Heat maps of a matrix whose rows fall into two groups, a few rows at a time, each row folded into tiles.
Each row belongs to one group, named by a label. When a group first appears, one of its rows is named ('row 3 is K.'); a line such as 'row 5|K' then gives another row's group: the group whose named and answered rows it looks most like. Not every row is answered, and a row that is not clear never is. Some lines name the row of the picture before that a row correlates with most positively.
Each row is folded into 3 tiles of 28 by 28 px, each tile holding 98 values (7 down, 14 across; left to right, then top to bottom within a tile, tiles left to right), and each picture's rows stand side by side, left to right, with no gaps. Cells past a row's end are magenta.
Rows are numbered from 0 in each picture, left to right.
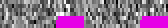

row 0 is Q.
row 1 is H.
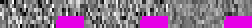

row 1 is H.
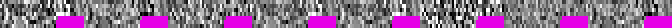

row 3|Q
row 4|Q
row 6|H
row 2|H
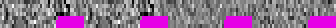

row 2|H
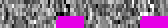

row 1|Q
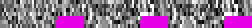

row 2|Q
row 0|H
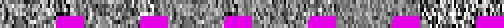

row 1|Q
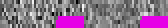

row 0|H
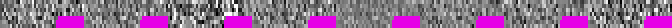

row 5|H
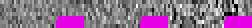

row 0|H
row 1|H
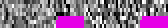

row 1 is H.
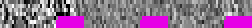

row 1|H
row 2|Q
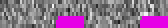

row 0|H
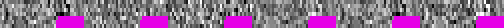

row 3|Q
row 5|Q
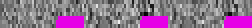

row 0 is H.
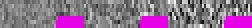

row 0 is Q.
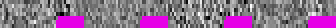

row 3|Q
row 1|H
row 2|H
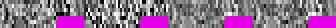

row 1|H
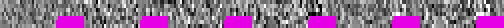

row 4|Q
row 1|H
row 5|Q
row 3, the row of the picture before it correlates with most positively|0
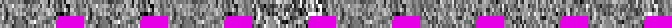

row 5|H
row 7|Q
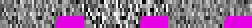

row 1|H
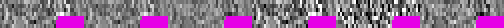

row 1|Q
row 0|Q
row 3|Q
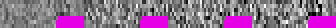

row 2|H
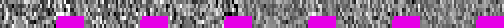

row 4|H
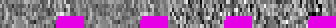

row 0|Q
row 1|Q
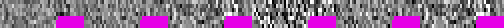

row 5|Q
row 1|H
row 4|H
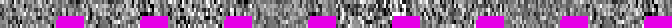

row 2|H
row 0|H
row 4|Q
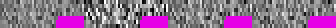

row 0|H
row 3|H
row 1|H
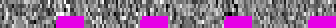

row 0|Q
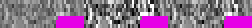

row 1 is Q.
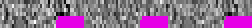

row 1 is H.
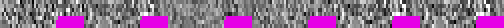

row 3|H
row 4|Q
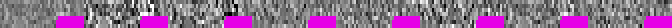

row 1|Q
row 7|H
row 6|Q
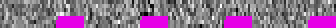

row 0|Q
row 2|H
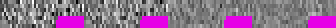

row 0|H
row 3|Q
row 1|H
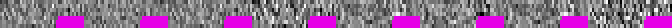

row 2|H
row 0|H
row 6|Q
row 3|H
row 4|Q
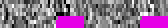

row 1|Q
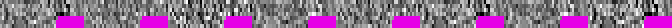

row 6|Q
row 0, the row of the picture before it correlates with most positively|0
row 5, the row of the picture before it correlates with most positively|0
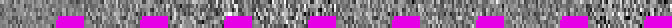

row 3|H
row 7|H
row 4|H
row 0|H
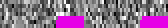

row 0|Q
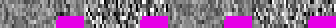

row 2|Q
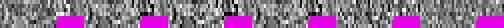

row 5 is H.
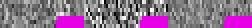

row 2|H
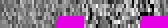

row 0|H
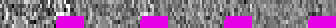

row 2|H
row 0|Q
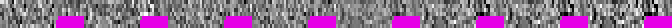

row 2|H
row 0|H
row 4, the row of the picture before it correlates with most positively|3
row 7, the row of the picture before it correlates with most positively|3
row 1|Q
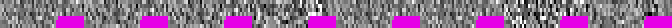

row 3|Q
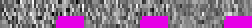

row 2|Q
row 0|H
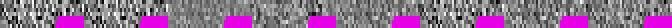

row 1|H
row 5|H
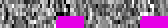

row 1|Q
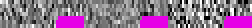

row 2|H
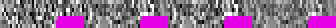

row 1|Q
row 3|Q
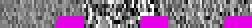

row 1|Q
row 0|H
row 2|H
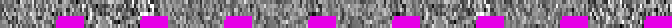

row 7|H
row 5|Q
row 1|Q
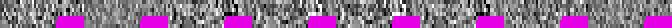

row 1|H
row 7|H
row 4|Q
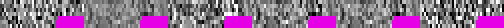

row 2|Q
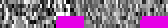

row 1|H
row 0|Q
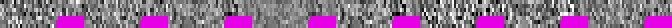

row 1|H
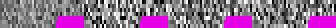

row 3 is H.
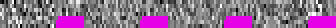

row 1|H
